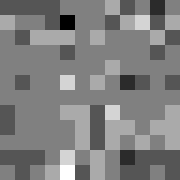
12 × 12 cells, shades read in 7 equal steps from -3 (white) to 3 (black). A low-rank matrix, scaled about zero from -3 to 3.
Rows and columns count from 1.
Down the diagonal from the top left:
1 0 -1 0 0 0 0 -2 -1 -1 1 1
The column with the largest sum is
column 2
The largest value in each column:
1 1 1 1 3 1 1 1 2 1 2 1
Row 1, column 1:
1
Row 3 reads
0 1 -1 -1 -1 0 -1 0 0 0 -1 1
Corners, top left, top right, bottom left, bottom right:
1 0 0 1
